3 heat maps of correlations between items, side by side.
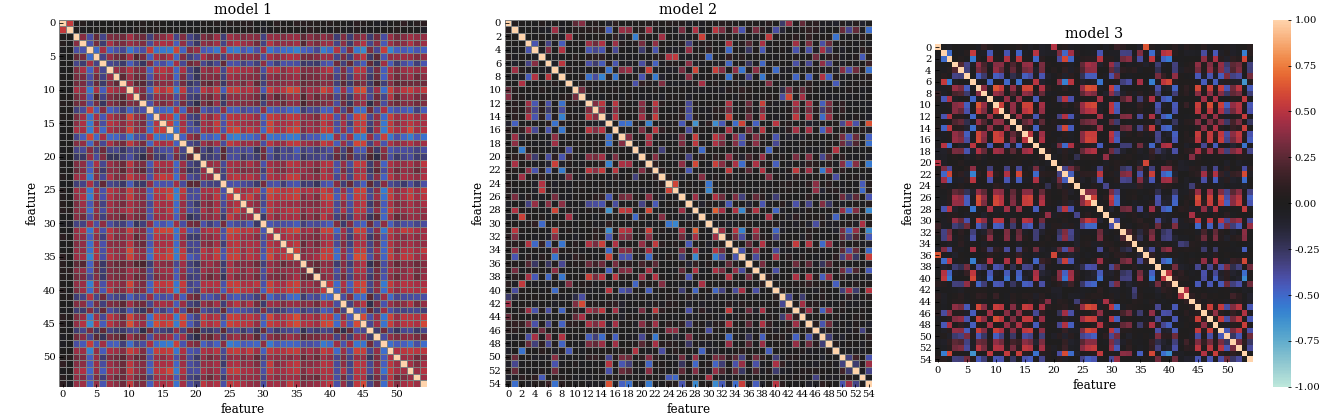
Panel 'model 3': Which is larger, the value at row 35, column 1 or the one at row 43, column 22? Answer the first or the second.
the first
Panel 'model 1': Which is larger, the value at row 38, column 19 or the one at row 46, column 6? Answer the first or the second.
the second
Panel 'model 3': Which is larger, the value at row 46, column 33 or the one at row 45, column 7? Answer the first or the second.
the second
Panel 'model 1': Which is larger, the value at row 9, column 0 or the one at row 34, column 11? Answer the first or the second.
the second
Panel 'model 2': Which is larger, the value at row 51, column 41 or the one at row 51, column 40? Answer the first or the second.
the second
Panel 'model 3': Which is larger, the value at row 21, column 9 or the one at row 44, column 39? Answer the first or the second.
the second
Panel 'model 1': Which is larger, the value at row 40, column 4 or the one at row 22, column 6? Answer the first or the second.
the second
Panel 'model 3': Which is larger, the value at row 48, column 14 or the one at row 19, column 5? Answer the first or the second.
the first
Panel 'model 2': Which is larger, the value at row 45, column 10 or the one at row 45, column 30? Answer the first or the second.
the first
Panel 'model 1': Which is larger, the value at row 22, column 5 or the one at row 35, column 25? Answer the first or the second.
the second
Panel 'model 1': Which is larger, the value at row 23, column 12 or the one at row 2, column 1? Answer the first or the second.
the first
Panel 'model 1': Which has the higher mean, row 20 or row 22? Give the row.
22
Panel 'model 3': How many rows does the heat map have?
55
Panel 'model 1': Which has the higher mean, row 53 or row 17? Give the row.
53
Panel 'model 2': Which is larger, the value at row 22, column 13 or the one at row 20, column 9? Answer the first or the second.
the first
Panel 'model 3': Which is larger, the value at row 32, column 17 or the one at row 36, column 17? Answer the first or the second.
the second
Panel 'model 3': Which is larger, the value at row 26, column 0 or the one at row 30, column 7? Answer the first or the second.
the second
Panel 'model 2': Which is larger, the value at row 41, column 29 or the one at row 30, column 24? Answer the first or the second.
the first
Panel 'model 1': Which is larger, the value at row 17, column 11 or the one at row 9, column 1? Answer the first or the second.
the second
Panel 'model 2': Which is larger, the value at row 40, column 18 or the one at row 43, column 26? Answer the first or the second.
the second
